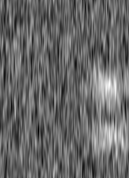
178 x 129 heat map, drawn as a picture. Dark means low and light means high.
Mirror symmetry: none. Grain: streaks running down. Average level on the scale: 40%. Bumps: two.
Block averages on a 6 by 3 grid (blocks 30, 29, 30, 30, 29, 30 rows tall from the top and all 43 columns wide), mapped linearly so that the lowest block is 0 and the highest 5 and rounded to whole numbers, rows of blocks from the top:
001
110
104
113
015
111
